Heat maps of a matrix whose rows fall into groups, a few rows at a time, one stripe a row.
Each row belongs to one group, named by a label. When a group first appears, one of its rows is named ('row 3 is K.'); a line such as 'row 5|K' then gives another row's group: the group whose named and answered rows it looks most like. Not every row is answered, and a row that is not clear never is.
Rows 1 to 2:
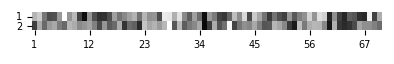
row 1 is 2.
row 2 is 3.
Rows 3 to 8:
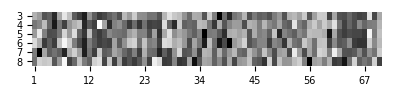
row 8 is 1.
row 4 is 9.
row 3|2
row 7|9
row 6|2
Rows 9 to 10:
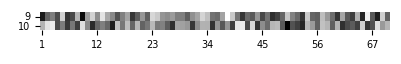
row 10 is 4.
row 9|3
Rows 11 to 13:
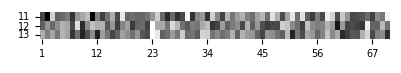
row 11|9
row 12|3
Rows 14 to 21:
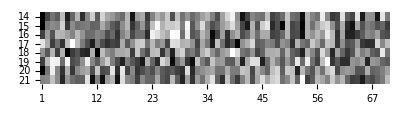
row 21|9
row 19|1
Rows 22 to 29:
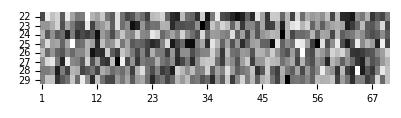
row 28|2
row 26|9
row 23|1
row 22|1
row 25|1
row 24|4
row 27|9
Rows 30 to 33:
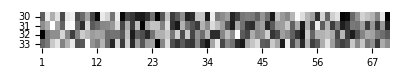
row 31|1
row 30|1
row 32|3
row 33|1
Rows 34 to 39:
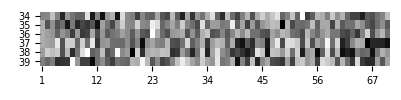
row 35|4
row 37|1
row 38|1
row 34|9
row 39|2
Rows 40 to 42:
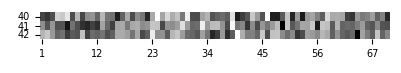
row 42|4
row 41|4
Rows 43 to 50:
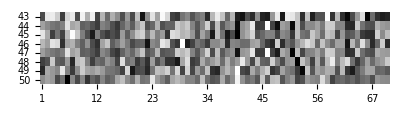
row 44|2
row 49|3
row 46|1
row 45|2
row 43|1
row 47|2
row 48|9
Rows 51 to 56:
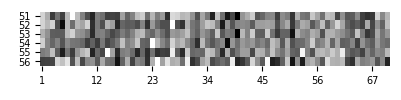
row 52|9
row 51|2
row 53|2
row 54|4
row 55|9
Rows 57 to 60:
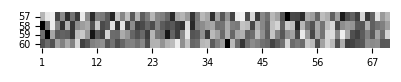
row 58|9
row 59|9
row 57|4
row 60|3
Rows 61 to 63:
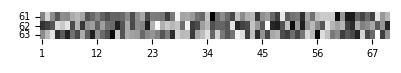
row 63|4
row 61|2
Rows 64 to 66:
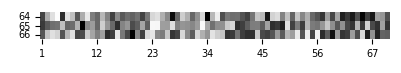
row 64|1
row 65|3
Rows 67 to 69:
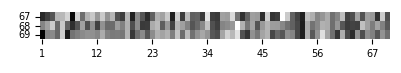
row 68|4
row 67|3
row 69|3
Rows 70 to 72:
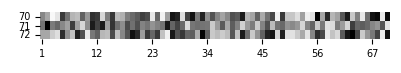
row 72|1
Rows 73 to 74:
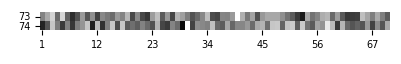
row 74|9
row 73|4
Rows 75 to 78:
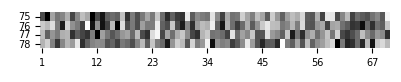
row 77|4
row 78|2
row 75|9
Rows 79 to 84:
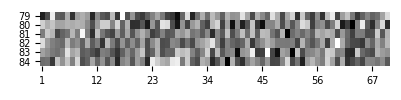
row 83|2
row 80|1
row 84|3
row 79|9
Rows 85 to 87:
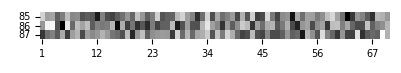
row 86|9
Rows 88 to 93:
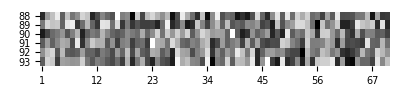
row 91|3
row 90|3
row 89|1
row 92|4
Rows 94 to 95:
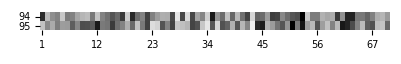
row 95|4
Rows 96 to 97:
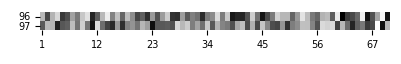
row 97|2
